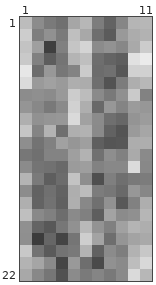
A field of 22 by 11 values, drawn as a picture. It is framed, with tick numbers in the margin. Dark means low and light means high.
The bottom left is the ninth with the lowest average. Streaks run downward. Upright stripes repeat 2 times across the table.
